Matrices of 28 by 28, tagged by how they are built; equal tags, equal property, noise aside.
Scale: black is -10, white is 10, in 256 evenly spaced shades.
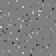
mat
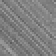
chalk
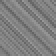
chalk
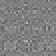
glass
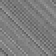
chalk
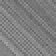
chalk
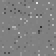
mat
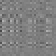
glass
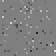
mat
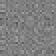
glass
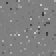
mat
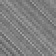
chalk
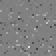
mat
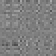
glass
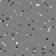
mat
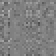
glass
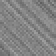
chalk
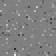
mat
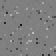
mat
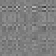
glass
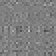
glass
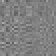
glass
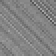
chalk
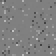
mat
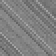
chalk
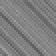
chalk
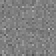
glass
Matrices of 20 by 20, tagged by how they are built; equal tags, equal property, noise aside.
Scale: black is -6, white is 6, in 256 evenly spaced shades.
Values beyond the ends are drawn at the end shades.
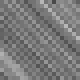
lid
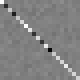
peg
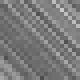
lid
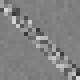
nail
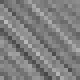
lid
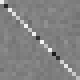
peg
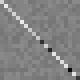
peg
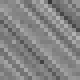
lid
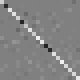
peg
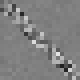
nail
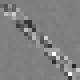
nail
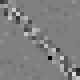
nail
